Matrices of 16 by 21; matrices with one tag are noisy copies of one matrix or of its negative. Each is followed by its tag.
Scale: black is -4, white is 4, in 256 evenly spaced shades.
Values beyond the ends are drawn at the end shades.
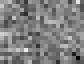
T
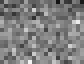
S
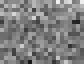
S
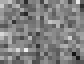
T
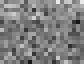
S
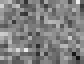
T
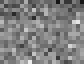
S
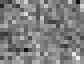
T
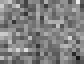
T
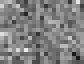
T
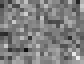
T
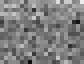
S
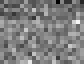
S
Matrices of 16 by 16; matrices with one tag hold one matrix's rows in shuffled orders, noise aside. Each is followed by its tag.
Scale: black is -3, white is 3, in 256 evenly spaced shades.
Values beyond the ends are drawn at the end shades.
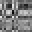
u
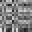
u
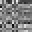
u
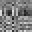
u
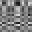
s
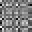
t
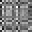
t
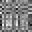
t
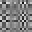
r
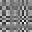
r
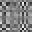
r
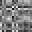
u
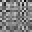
r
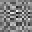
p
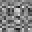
s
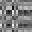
u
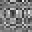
p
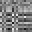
u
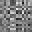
p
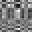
s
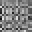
t
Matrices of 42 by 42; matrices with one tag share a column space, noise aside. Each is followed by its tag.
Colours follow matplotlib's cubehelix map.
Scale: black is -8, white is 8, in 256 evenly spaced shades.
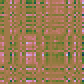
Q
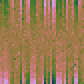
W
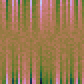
W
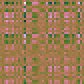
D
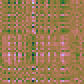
Q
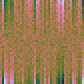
W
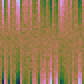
W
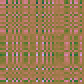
Q
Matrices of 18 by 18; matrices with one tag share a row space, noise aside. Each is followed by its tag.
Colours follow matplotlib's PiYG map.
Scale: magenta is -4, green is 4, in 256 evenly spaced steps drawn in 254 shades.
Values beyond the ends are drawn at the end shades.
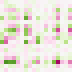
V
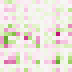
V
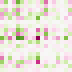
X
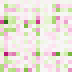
V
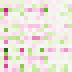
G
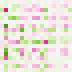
G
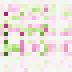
G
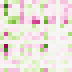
G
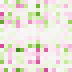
X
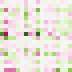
V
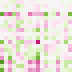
X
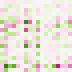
V
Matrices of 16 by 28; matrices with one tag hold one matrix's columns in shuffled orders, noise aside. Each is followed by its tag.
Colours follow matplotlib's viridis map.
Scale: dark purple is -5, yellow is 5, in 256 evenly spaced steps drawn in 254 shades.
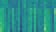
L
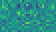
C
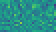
C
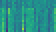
L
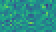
C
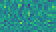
C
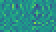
C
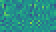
C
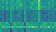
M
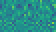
C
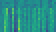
L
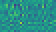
C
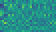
C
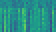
L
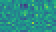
C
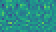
C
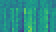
L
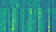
L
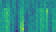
L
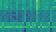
M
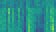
L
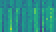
L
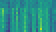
L
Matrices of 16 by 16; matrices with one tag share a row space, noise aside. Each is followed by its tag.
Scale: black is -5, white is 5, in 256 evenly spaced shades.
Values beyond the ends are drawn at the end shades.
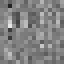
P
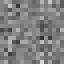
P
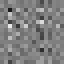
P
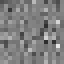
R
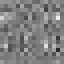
R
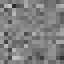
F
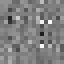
P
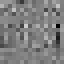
R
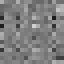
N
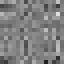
R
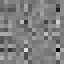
R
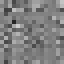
F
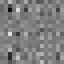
P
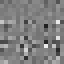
R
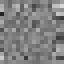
N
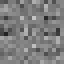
R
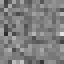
F
